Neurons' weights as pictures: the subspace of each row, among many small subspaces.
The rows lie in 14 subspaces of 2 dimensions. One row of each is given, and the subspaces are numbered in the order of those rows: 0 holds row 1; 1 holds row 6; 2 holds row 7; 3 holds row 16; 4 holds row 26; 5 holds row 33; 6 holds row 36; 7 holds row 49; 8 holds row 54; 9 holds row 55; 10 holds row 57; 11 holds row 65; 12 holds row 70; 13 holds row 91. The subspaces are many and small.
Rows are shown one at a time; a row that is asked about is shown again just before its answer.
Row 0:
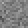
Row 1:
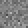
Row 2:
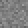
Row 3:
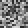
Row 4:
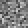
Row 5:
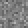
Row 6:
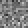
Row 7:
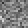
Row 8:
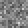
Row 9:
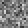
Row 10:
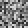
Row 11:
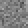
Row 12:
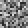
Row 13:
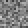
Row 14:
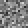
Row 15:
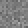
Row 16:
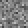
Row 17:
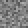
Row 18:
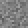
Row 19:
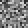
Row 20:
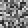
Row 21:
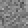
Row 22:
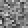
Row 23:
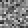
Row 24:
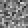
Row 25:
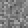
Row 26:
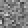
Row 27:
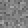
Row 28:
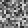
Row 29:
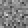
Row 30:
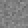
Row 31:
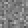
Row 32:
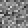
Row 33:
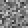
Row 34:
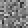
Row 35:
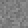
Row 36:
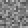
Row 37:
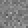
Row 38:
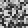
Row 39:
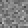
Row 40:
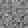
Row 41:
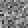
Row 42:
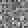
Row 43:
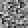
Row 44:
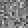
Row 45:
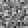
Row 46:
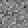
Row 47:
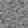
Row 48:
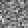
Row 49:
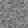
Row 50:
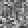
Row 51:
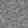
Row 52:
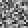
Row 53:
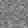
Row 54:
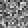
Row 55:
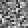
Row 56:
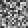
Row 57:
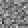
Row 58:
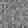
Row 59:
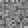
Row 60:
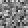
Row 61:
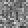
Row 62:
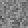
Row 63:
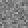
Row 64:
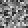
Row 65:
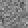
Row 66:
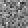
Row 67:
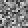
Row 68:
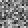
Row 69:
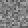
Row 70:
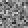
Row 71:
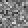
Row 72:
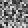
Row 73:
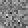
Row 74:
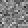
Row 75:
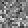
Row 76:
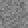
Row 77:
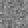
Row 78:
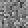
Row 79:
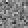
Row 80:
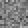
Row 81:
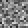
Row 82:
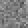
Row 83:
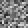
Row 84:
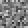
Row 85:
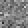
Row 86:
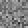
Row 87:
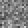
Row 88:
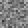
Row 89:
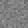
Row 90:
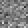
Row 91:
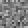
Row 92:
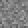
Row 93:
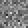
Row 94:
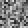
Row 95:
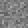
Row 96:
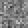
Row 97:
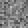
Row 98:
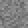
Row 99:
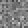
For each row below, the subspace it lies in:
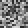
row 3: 11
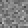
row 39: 10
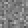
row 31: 12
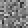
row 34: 4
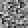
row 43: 9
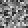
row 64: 13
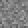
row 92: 10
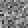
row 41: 12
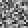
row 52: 3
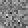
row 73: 0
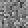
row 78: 4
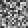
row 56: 8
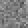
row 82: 11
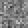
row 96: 9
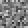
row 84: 13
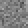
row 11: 11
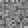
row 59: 13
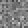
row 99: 1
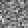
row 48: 2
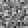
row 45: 13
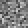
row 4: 9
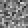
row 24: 6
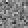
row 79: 12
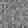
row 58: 1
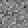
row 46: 12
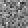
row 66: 8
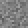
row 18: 9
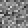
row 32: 12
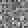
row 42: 1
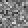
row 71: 12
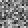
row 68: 3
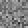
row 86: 0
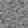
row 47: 2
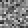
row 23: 8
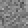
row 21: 11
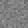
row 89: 7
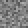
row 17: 6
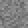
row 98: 11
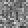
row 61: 4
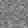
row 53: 10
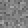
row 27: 8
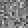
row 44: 4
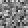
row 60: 13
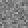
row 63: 3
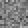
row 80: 6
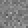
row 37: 0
